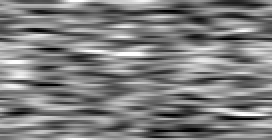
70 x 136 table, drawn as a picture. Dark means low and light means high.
Streaks run across, left to right. The ninth with the lowest average is the top right. No overall slope runs across the table. Neither half mirrors the other. The values follow a bell shape.
